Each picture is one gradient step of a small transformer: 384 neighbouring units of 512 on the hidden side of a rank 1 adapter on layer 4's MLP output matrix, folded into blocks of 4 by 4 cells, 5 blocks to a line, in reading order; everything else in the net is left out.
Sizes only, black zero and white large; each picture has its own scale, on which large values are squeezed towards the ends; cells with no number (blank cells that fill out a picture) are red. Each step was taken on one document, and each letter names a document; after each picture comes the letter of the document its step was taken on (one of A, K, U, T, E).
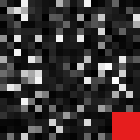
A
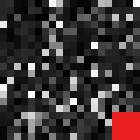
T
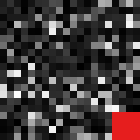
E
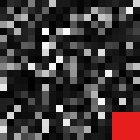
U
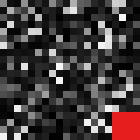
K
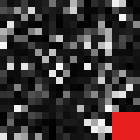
K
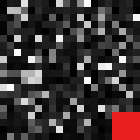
A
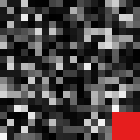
K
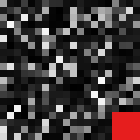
U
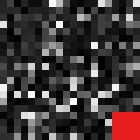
T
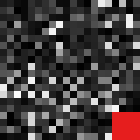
E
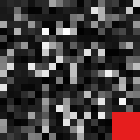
T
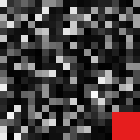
U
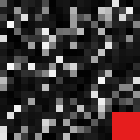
U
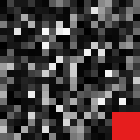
T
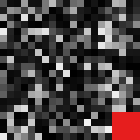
K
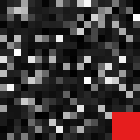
A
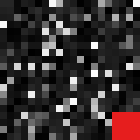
T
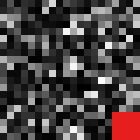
U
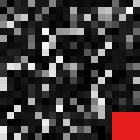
U
